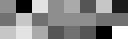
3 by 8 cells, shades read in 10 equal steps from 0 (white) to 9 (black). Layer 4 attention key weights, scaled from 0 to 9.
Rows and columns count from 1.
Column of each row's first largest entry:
2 1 7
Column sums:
11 12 9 14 12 16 16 13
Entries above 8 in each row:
1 0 1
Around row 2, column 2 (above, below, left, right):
9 1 5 5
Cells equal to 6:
3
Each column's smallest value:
2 1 1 4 3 4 2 0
